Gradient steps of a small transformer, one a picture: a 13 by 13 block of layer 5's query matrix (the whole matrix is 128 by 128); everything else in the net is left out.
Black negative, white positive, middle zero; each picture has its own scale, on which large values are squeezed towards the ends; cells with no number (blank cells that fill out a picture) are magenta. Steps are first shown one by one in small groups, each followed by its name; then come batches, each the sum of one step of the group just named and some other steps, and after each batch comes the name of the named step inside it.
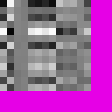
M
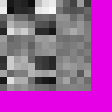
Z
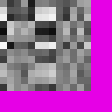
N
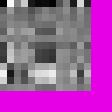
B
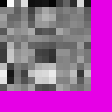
B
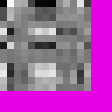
M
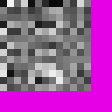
B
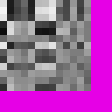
N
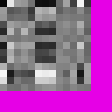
Z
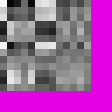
N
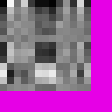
B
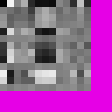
B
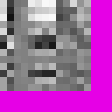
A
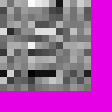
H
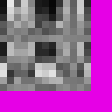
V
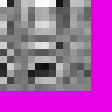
H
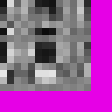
V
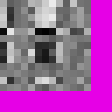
A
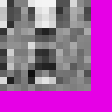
H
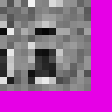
H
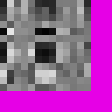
V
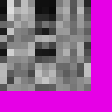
V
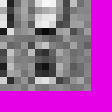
A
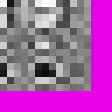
A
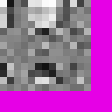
A
